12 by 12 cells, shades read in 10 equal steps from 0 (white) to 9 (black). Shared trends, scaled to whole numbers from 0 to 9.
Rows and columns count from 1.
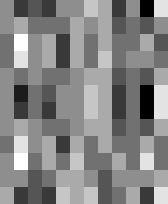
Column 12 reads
1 4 6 5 3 1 1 3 5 5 3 1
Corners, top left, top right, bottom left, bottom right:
4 1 3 1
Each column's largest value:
5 8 6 7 7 4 5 6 7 5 9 6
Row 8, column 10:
5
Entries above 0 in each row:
12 12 11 12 12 12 12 12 12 11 12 12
